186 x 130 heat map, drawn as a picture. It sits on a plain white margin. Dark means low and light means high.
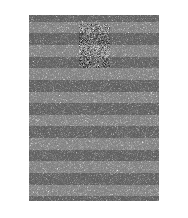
An odd patch, rougher than its surroundings, sits in the top middle. Overall the values sit about 50% of the way up the scale. Values change most from cell to cell in the top middle. Horizontal stripes repeat 8 times down the table.
